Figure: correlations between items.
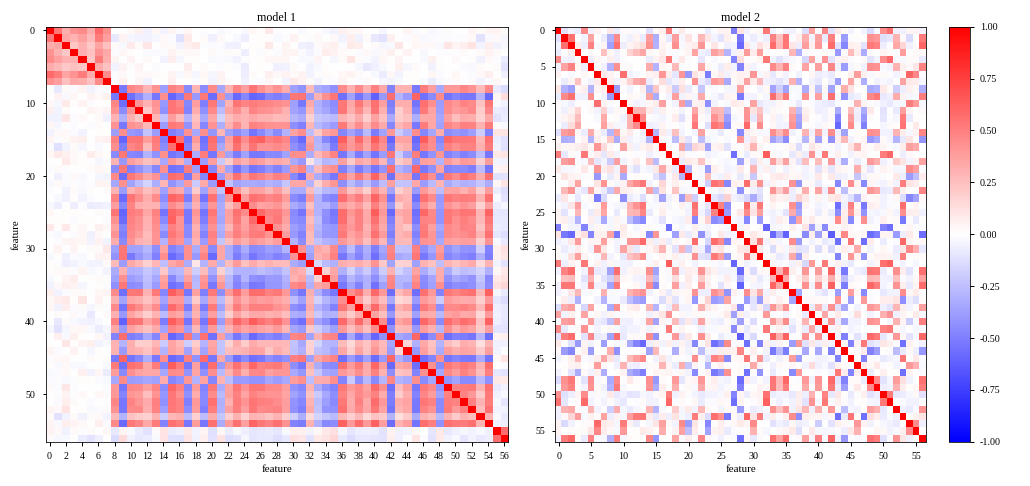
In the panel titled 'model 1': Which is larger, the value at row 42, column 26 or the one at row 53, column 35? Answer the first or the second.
the second
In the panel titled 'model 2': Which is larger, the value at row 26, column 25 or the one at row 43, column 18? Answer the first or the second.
the second
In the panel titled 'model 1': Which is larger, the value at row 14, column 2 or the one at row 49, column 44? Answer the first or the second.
the second
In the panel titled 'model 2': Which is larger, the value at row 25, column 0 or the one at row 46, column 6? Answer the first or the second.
the second
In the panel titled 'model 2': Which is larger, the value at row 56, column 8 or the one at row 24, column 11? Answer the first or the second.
the second
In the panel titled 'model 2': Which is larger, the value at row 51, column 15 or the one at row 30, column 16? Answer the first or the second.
the second
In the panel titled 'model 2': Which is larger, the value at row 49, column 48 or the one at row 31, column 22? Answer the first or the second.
the first
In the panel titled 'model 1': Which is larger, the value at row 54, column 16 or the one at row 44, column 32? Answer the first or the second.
the first
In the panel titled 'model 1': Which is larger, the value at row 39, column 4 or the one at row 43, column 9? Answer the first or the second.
the first
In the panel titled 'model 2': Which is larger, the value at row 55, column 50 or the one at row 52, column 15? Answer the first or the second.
the first
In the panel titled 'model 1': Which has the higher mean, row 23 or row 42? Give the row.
23
